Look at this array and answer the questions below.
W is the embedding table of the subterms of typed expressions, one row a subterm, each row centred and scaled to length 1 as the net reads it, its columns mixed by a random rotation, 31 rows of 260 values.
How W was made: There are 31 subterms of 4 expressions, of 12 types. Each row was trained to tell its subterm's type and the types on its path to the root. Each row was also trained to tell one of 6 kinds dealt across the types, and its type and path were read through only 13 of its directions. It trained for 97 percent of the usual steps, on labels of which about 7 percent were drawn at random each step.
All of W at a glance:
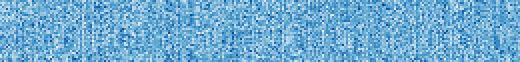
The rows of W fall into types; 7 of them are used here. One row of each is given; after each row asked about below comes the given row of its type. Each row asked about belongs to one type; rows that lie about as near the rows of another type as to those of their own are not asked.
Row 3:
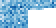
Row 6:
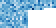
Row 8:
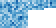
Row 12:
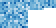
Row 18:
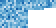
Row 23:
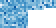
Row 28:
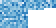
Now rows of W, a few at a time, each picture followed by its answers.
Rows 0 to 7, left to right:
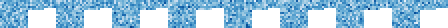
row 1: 8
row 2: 3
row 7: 28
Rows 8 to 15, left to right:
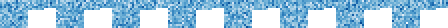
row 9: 28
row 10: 3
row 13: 23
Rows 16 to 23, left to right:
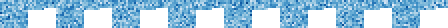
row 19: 23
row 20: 18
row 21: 23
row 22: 28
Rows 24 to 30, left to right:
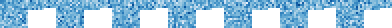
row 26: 3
